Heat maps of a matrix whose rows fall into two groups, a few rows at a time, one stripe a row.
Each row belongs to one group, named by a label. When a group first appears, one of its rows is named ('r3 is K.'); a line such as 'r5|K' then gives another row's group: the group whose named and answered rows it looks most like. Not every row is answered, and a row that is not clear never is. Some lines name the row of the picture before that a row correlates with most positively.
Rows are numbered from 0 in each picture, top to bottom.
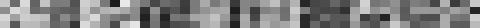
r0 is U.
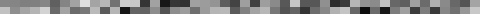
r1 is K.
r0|U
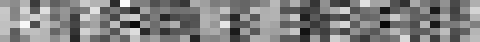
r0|U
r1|K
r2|U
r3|K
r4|U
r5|K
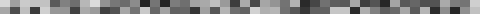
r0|U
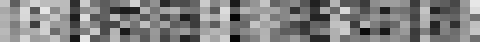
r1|K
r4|K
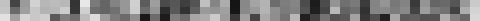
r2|U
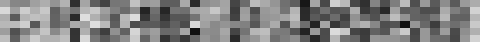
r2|U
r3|U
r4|K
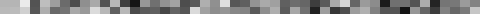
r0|K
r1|U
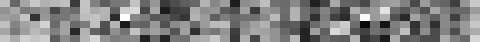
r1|U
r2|U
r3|K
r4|K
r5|U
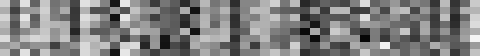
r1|K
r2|U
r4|K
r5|K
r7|U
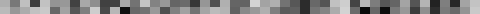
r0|K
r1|K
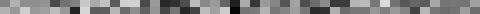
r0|U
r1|K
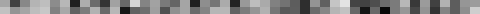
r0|K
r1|K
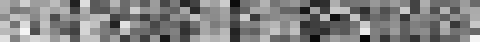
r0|K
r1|K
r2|U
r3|U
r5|K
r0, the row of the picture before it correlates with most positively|0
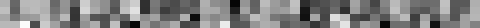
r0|U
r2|K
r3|K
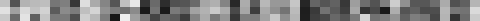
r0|U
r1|U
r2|U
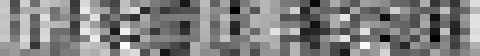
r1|U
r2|K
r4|U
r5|K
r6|U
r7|U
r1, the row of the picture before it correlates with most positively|0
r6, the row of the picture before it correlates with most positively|2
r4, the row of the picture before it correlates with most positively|2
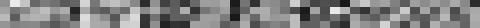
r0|U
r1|K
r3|U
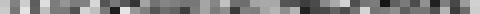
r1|U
